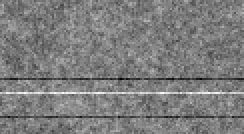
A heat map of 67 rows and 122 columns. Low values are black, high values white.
Rows 40, 47 and 59 differ from the rows beside them. The distribution is heavy-tailed on both sides. The grain runs across in streaks. No overall slope runs across the table.
